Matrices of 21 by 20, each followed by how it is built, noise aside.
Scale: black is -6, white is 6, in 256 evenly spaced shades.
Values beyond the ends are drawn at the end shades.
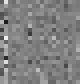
uneven columns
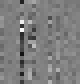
uneven columns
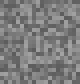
noise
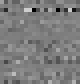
uneven rows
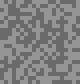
noise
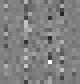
uneven columns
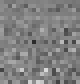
uneven rows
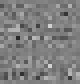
uneven rows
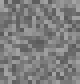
noise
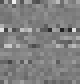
uneven rows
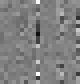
uneven columns
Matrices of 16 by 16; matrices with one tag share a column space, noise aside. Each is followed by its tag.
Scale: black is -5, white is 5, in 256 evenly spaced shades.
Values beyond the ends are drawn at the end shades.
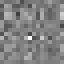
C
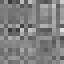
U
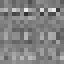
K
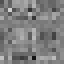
K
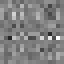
C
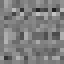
K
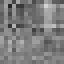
U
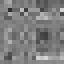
K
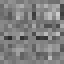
C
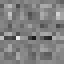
C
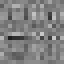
C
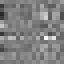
C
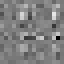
C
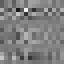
K
